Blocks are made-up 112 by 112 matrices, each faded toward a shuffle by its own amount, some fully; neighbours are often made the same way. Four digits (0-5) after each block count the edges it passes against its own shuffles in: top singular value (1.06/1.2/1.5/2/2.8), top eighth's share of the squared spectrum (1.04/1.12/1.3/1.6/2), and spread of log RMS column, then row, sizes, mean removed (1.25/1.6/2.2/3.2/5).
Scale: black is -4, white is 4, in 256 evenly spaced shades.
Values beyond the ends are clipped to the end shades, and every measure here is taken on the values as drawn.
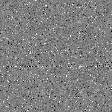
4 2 0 1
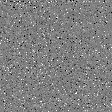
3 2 0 1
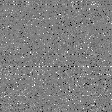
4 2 0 2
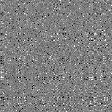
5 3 2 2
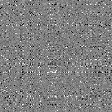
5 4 2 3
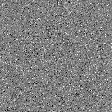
3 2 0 0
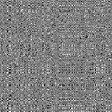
5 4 3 3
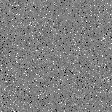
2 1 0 0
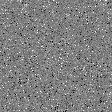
1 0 0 0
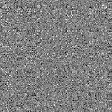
4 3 2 2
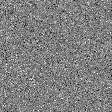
2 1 0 0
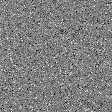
1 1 0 0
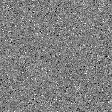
3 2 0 0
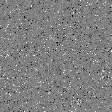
3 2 0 1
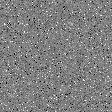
0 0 0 0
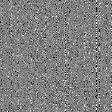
3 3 3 0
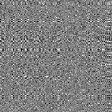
5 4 3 3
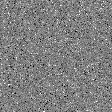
2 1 0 0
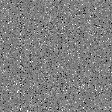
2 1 2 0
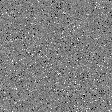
0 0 0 0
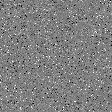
0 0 0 0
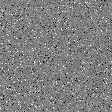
0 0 0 0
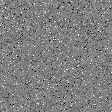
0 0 0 0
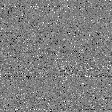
2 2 0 2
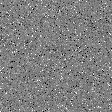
0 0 0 0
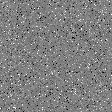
2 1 0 0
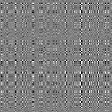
5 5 4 4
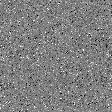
2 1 0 0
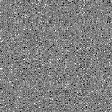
4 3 2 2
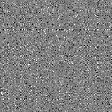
5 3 2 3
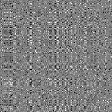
5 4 3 3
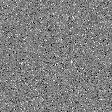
2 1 0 0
